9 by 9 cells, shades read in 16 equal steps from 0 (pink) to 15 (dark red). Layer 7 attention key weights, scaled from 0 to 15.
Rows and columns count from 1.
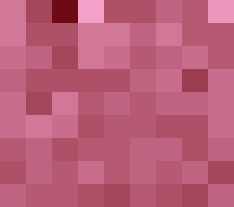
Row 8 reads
8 6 7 5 7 6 7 6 9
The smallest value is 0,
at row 1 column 4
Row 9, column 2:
7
